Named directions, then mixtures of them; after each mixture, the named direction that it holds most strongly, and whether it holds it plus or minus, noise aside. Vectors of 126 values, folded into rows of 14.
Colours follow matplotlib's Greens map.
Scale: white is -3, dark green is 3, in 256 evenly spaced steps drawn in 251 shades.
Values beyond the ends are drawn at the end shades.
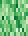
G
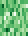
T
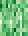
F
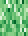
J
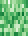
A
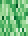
G, plus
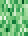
J, plus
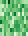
A, minus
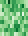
A, minus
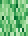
G, plus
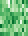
A, plus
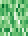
G, minus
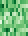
T, plus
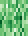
F, minus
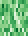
G, minus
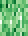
F, plus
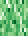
J, plus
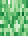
A, plus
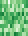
A, plus
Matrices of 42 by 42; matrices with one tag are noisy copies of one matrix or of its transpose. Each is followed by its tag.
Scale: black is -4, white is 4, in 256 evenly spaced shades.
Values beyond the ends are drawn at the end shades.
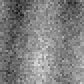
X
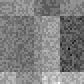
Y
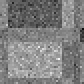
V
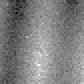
X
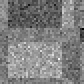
V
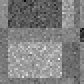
V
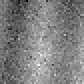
X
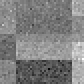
Y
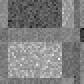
V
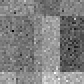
Y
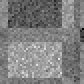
V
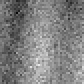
X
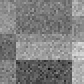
Y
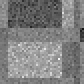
V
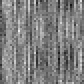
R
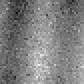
X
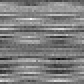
R
